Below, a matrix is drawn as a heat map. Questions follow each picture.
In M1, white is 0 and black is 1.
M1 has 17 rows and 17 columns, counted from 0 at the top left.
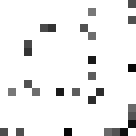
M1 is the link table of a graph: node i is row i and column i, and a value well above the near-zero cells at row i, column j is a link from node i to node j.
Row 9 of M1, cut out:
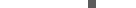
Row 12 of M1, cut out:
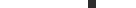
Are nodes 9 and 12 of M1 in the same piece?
yes
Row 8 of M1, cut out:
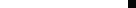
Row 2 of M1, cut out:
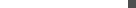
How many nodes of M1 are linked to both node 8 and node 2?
1
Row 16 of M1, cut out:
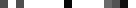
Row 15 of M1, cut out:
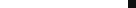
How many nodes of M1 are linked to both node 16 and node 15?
0
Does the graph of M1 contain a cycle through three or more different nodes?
no
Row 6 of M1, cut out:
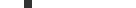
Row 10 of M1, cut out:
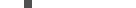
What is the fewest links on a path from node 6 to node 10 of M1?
2
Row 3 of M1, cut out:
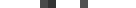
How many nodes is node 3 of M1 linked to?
3
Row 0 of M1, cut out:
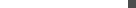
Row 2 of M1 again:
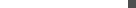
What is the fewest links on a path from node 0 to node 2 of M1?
2
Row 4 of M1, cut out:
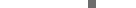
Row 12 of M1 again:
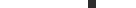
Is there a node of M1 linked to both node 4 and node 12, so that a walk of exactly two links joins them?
yes
